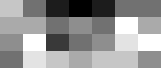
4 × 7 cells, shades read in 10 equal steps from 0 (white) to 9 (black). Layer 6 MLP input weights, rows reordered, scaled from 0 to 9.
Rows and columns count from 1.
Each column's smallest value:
2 0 2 3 2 0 0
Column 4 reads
9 4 5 3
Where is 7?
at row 3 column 3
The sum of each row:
42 23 21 19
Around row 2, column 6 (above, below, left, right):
5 1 5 3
